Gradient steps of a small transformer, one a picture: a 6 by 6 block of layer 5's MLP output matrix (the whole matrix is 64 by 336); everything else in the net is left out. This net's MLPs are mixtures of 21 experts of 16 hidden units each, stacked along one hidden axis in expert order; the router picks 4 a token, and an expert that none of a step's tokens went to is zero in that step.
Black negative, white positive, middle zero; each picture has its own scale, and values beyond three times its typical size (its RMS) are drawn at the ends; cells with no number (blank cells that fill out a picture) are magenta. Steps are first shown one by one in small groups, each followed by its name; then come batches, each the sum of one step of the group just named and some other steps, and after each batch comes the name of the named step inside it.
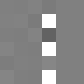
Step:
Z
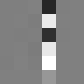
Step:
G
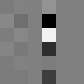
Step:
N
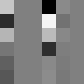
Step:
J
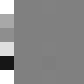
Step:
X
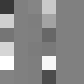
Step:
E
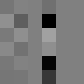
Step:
N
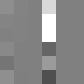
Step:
X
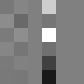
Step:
N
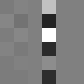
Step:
N
